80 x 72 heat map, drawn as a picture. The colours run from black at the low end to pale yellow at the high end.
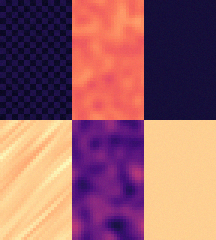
The table splits into 2 rows of 3 panels. Panel 1,1: very low, checkered, faint in contrast. Panel 1,2: high, blotchy, faint in contrast. Panel 1,3: very low, flat. Panel 2,1: very high, slanting up to the right, faint in contrast. Panel 2,2: low, blotchy. Panel 2,3: very high, flat.
